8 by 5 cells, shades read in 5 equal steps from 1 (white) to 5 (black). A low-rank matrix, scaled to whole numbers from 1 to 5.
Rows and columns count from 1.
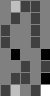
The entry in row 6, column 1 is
3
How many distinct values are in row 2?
2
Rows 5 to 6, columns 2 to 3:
5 3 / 3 4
